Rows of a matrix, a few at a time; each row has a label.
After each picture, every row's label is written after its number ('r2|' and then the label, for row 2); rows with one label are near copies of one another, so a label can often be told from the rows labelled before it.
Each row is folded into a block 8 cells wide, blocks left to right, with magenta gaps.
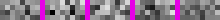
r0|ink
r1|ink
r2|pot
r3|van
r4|van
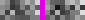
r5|van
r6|van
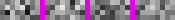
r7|ink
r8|pot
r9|van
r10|pot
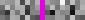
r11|ink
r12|ink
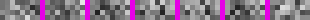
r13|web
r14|van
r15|van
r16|ink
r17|ink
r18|van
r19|pot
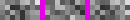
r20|van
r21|web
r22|van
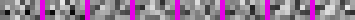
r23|ink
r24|ink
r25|pot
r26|pot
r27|ink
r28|ink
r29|pot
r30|pot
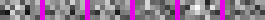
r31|ink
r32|ink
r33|ink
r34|web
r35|pot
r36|web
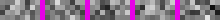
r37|pot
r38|web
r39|van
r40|pot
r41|web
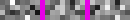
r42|web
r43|pot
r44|pot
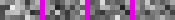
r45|pot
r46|van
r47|web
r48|web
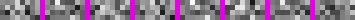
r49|ink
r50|web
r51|pot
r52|ink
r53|web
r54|pot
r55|web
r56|van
